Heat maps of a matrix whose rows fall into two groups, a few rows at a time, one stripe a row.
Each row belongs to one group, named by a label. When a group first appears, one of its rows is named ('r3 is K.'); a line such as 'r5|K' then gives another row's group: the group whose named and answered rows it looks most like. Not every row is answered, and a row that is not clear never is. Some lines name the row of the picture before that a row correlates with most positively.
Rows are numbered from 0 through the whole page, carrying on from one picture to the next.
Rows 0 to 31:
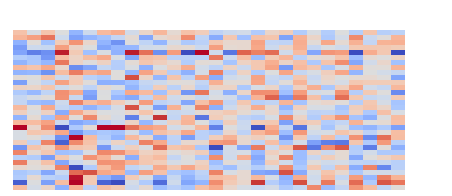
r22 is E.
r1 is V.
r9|V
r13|V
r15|V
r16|E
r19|E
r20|V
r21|E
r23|V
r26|E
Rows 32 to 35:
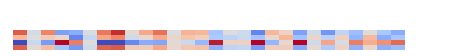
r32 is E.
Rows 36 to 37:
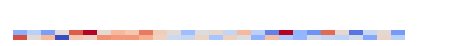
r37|E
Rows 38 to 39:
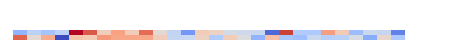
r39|E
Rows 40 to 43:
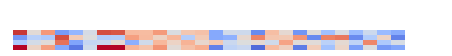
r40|E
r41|V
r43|E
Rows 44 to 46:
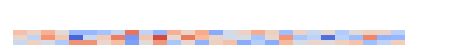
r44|V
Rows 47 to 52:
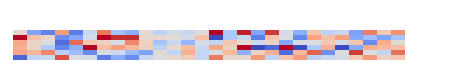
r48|E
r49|E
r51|V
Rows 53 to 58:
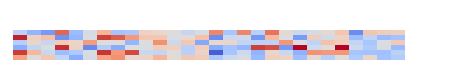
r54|E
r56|V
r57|E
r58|E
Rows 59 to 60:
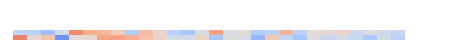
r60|E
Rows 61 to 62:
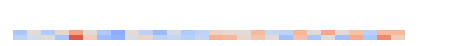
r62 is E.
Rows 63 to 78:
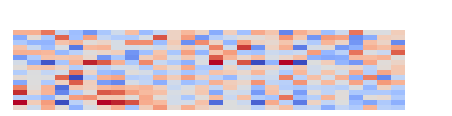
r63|V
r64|V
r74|E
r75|E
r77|E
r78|E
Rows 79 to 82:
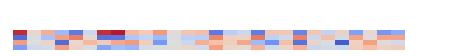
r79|E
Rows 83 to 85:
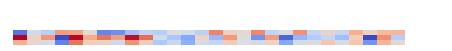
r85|E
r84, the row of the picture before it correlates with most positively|81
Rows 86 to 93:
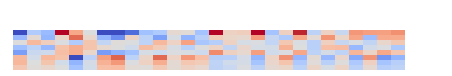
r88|V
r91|E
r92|E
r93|E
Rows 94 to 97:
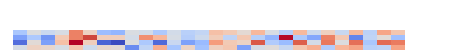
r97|V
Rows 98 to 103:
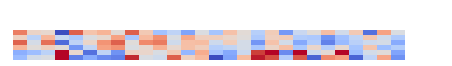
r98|E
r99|E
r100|E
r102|V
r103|V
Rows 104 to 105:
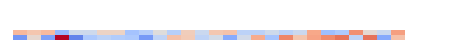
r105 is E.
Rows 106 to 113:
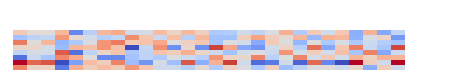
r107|V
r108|E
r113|E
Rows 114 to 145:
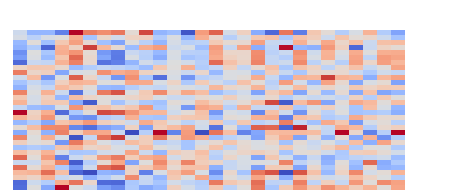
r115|V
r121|V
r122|E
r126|E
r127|E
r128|V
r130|E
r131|V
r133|V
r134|V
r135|E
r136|E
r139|E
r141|E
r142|V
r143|V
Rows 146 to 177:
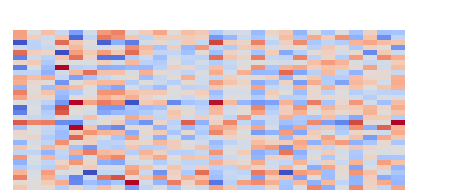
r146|E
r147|E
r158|E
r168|V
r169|V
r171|E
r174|V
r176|V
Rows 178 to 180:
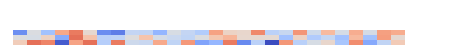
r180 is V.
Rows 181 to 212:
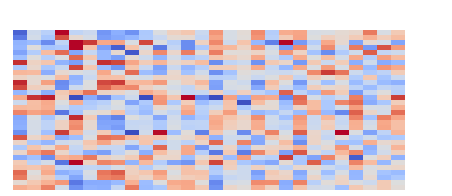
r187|E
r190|E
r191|E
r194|V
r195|V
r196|V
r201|V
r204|V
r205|V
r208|V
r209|E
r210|E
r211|V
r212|V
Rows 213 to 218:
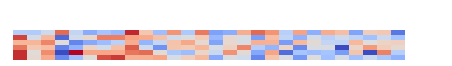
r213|V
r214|E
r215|V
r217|E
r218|E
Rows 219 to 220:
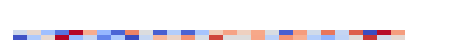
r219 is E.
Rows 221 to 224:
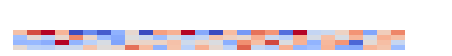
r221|V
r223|V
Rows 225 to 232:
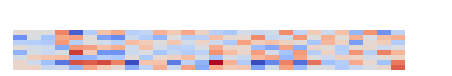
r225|E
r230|V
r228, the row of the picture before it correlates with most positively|224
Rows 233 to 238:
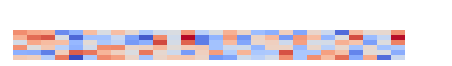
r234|V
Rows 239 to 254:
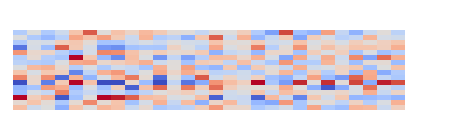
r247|E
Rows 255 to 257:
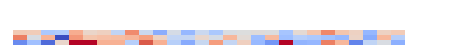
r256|E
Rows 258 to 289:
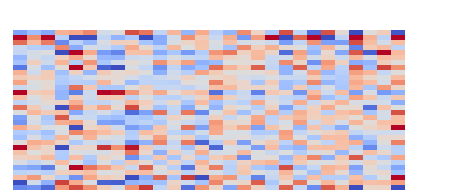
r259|V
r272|V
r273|E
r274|V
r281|E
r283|V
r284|V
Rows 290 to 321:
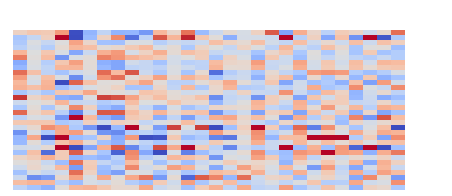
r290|V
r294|E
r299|E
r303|E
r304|V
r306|E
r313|E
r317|V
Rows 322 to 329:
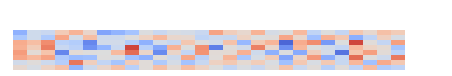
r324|V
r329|E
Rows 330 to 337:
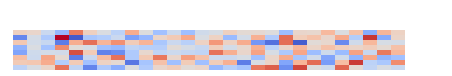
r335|E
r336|V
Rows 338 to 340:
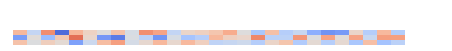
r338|E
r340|E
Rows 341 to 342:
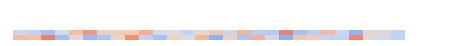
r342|V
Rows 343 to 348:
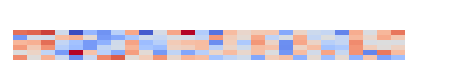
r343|V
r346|V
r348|E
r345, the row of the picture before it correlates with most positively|342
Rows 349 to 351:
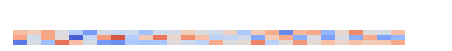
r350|E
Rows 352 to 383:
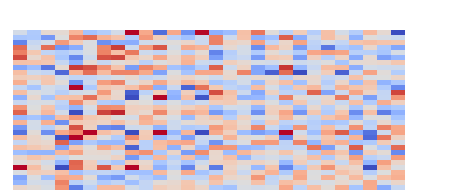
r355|E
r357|E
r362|E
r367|E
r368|E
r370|E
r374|V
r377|V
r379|E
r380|V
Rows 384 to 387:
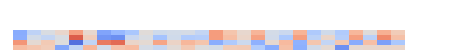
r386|E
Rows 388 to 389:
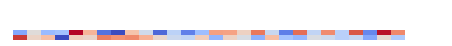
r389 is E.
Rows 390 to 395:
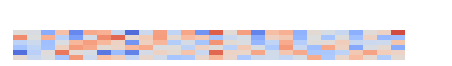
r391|E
